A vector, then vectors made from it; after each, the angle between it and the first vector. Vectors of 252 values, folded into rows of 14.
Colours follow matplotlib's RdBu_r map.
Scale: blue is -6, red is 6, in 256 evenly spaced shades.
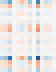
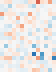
partly opposed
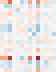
nearly opposite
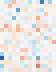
partly aligned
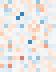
partly aligned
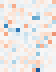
orthogonal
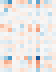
nearly parallel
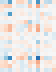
nearly parallel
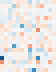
partly aligned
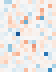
orthogonal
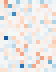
orthogonal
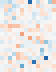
partly aligned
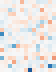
orthogonal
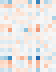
nearly parallel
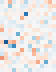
orthogonal
